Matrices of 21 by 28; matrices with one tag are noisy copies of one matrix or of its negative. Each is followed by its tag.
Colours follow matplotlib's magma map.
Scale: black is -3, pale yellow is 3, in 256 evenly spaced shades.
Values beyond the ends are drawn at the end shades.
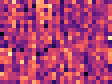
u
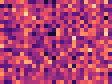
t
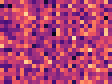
t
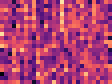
u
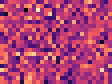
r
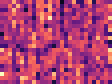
u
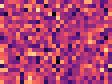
r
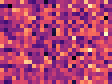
t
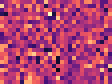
r
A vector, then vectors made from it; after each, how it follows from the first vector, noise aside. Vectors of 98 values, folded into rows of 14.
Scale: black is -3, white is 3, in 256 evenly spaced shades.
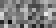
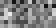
reversed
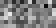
reversed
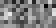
reversed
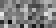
copied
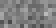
shrunk
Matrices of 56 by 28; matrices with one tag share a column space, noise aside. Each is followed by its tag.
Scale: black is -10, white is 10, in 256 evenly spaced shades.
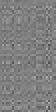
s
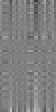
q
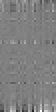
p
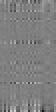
p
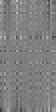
q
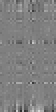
p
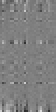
p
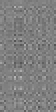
s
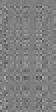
s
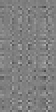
s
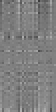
q
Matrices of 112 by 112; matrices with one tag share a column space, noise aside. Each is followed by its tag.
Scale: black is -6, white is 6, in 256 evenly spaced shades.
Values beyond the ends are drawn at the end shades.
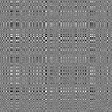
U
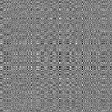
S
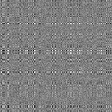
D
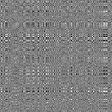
U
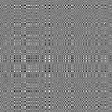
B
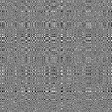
U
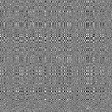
U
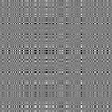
D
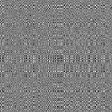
B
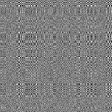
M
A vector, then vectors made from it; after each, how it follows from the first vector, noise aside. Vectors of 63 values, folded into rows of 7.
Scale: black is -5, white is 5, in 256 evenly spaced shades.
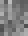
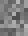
wrapped around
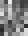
scaled up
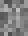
wrapped around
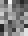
scaled up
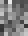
scaled up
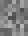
wrapped around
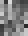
scaled up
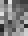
scaled up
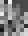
scaled up
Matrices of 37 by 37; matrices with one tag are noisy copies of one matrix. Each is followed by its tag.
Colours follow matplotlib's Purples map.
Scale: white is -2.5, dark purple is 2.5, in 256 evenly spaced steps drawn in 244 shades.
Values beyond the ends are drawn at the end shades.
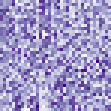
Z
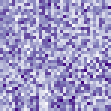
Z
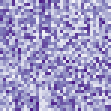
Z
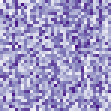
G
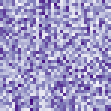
Z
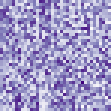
Z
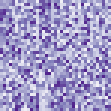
Z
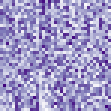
Z
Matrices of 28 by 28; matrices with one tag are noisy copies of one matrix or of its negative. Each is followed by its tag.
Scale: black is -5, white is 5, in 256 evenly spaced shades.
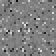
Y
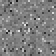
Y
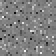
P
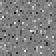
P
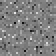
P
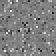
Y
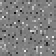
P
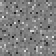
P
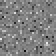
P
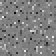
P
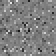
Y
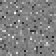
P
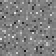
P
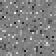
P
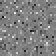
P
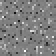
P
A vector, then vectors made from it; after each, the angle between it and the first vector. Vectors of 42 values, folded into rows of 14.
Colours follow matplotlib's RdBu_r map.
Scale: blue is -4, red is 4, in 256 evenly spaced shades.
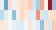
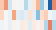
nearly opposite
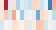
nearly opposite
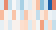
nearly opposite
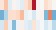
orthogonal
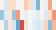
partly aligned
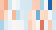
nearly opposite
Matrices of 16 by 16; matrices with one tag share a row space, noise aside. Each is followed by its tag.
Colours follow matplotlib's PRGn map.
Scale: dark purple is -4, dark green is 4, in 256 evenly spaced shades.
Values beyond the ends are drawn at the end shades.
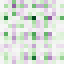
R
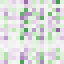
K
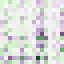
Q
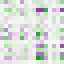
Q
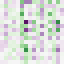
K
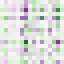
K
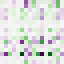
K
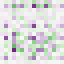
R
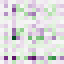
R
